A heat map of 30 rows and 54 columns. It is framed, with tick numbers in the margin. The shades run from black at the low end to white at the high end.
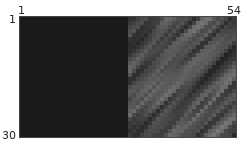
It is made of 1 by 2 panels. Panel 1,1: very low, flat. Panel 1,2: low, slanting up to the right.
